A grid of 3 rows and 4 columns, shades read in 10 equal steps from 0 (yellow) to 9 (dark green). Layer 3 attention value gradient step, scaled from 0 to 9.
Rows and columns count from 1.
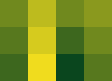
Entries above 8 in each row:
0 0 1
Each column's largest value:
7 2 9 6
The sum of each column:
18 3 21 15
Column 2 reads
2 1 0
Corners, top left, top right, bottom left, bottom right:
5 4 7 6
